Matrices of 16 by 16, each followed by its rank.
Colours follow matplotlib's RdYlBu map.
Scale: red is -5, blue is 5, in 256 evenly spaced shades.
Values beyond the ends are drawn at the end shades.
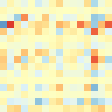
three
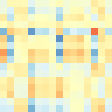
two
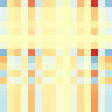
one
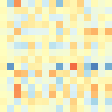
three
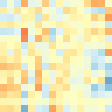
three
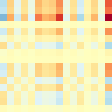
one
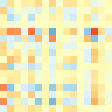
two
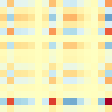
one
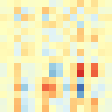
two
